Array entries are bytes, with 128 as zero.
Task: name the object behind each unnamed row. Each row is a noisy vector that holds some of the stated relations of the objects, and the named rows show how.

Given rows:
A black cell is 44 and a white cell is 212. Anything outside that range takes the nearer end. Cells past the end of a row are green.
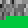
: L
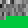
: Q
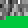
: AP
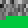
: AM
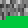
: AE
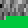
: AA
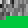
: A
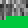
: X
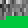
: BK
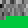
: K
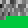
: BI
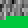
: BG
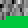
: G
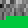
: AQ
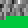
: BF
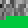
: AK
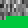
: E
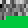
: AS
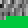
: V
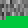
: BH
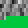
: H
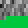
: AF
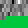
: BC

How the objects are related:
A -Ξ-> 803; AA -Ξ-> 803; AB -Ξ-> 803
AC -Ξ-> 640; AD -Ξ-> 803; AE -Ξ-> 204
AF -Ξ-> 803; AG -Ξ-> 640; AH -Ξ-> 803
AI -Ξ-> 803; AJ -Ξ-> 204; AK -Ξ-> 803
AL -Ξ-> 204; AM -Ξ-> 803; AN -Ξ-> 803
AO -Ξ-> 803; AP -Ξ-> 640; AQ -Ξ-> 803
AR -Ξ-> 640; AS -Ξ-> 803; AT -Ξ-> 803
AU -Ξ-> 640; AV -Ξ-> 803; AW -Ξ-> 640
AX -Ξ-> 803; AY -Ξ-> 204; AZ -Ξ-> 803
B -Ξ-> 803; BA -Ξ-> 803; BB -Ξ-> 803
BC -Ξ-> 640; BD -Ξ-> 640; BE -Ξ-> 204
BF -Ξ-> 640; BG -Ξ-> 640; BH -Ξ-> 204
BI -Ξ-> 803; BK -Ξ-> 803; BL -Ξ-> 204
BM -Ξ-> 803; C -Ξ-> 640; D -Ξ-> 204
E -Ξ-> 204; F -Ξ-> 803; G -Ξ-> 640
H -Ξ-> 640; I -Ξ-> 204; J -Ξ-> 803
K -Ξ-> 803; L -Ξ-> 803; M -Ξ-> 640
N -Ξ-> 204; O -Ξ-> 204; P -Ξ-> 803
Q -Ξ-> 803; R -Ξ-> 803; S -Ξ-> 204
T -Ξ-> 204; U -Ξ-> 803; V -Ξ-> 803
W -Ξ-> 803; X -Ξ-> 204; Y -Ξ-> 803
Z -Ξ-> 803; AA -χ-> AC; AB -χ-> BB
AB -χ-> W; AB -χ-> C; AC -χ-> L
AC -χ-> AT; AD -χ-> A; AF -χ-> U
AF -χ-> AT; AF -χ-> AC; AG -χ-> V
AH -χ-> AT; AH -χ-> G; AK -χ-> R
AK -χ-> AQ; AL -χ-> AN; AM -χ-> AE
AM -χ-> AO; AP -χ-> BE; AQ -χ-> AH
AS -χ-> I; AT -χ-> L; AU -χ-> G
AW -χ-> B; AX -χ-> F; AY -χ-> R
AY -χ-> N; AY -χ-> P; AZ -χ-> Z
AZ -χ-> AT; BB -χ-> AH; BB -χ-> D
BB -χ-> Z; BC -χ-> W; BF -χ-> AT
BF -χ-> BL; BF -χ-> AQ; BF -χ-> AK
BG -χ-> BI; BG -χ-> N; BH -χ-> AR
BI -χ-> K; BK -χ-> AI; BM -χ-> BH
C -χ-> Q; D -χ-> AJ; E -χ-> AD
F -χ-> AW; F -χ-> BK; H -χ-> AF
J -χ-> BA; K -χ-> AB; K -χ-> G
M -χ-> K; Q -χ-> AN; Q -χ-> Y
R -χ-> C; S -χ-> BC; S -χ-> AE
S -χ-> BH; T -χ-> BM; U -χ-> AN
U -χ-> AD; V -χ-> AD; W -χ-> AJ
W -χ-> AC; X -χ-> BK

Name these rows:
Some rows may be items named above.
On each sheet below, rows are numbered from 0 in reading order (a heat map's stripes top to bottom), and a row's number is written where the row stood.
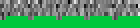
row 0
S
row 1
A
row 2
G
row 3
AY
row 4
BA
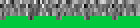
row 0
P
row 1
BE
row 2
BI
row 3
AO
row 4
B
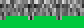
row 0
AE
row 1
I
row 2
X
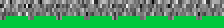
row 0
J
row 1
AM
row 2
O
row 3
BM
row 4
BL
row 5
AW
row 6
AD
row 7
BM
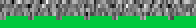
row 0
AR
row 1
AU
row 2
F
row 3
T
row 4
E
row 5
AG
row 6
AO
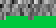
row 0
H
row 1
F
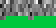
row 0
AX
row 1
BM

